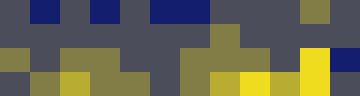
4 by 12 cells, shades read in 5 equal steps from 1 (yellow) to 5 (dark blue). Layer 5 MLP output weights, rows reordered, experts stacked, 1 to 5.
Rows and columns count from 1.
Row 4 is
4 3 2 3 3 4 3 2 1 2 1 4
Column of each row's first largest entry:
2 1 12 1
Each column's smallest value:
3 3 2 3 3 4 3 2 1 2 1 4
